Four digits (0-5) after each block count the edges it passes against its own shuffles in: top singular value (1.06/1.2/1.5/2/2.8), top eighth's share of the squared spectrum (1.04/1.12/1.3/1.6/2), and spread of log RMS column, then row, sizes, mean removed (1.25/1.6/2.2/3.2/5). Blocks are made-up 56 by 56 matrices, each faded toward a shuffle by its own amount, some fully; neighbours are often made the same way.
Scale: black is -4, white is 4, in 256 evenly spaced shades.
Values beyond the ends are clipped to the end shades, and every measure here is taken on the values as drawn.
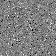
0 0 0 0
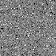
3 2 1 1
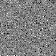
3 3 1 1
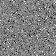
0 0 0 0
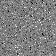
0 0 0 0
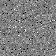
3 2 0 0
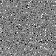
3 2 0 1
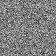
2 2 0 1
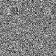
3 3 1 1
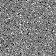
0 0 0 0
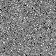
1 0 0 0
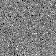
2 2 0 0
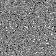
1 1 0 1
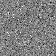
1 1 0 0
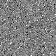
1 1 0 0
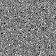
2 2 0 0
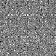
3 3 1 1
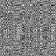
4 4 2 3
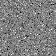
0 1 0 0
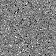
1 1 0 0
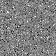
0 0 0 0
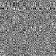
4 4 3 3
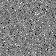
2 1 0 0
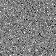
1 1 0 0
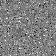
2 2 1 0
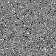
1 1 0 0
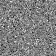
1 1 0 0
